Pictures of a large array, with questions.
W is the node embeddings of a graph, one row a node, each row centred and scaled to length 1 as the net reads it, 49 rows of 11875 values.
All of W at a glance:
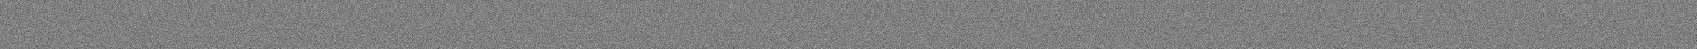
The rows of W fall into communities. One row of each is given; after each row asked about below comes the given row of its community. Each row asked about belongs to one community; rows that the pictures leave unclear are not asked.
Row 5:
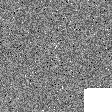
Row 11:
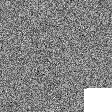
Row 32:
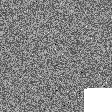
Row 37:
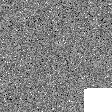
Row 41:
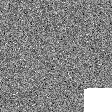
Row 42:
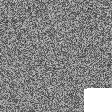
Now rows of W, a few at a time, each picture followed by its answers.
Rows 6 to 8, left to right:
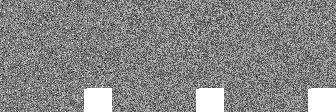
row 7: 5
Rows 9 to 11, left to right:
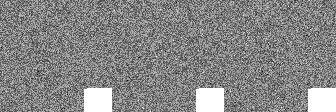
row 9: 11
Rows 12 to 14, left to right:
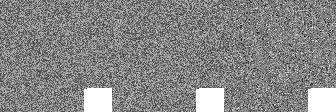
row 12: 11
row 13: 5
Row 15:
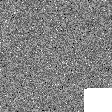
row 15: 5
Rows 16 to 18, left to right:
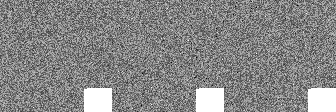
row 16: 42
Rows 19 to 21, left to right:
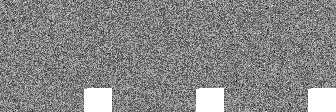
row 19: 42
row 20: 41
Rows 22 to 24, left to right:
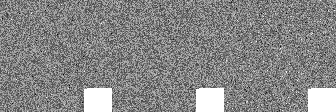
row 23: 41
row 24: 42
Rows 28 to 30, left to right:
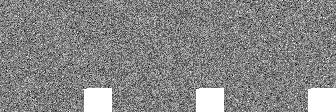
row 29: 41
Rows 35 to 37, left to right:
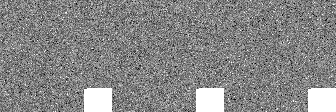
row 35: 37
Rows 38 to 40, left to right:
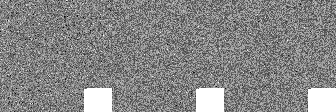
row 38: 5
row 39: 32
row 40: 37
